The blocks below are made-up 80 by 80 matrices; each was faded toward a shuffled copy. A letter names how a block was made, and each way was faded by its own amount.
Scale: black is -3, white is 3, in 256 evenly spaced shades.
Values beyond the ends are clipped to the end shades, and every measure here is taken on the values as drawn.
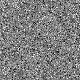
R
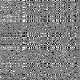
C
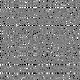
C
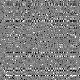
C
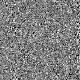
R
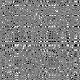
C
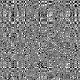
C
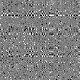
C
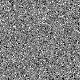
R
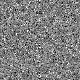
R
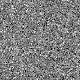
R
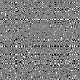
C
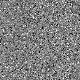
R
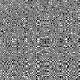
C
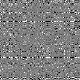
C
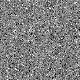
R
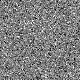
R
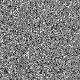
R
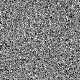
R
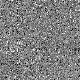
R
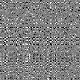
C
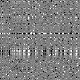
C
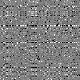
C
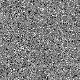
R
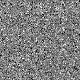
R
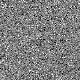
R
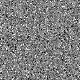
R
